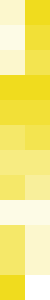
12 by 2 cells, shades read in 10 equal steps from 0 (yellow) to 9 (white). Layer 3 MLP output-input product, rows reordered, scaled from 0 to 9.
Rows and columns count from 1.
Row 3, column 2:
2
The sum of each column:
47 46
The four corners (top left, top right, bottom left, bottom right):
7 0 0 9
